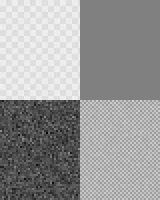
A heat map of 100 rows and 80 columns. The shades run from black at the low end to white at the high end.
It is made of 2 by 2 panels. Panel 1,1: very high, checkered, faint in contrast. Panel 1,2: middling, flat. Panel 2,1: low, fine-grained. Panel 2,2: high, checkered.
